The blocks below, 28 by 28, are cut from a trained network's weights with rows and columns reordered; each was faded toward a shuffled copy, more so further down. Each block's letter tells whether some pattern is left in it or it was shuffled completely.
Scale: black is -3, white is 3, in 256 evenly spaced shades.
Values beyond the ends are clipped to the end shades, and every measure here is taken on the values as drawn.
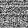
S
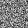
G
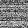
S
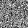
G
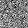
G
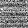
S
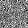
S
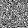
G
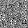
S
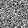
G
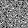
G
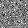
G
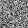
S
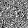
G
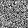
G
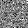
S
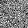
G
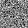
S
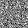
G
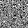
S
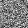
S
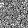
G
